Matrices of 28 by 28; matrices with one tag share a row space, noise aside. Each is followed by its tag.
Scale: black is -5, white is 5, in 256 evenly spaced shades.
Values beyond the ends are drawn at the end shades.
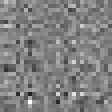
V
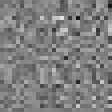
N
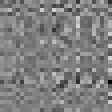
N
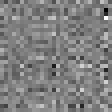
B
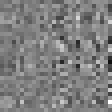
N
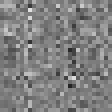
V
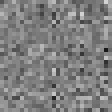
B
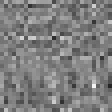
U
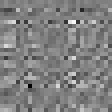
V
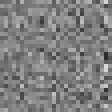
B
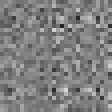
N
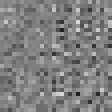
N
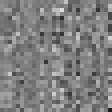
N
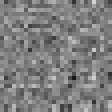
U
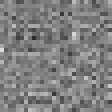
U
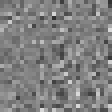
N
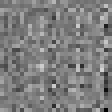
B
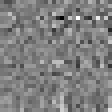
N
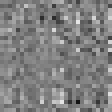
N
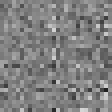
B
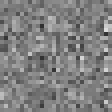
B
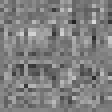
U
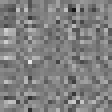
V
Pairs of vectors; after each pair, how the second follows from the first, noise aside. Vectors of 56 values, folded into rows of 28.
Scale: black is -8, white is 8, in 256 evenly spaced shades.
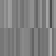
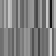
scaled up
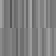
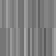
reversed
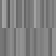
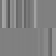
partly zeroed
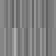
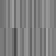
negated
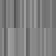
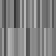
scaled up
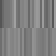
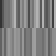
scaled up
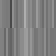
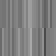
reversed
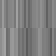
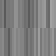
reversed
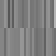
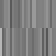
reversed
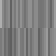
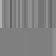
partly zeroed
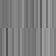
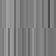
reversed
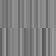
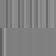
partly zeroed
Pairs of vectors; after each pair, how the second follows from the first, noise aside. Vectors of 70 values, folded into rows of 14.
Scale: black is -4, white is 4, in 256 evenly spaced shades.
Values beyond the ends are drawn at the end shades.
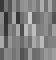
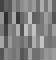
copied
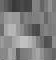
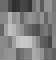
copied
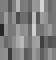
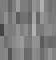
shrunk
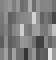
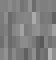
shrunk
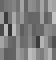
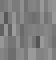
shrunk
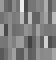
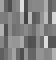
copied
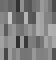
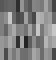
copied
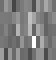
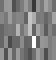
copied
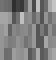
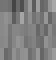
shrunk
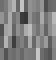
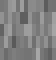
shrunk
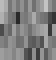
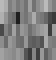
copied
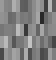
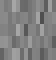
shrunk
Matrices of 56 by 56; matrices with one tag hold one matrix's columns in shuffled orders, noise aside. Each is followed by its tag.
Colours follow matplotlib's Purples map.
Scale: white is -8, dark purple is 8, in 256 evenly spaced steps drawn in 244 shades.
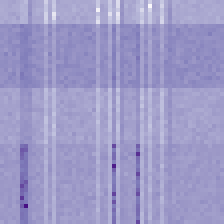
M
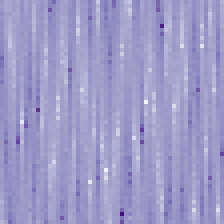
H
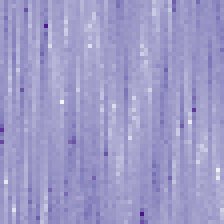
H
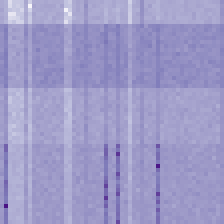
M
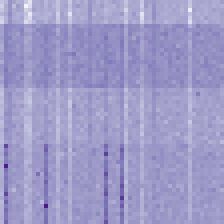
M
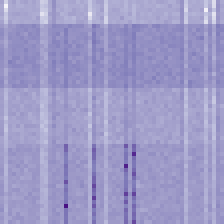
M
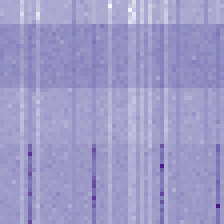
M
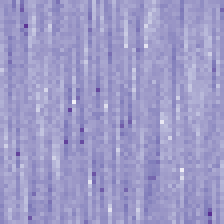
H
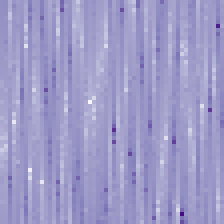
H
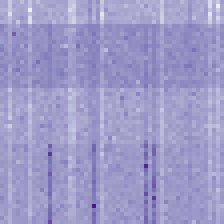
M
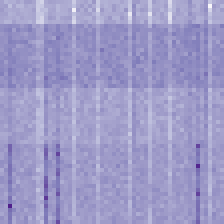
M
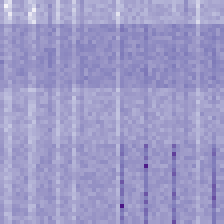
M
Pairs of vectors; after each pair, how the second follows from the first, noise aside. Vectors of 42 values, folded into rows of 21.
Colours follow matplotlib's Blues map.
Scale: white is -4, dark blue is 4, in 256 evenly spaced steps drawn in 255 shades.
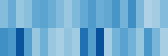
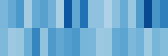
reversed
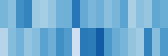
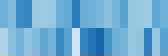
copied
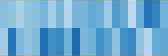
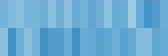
shrunk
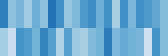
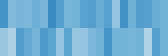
shrunk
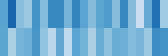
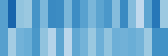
copied
